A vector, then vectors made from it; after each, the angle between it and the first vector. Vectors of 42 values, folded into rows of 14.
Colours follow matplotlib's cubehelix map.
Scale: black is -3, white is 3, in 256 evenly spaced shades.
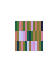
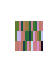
partly aligned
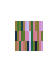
partly opposed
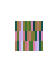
partly aligned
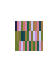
orthogonal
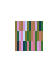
partly aligned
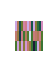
partly opposed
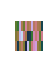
nearly parallel
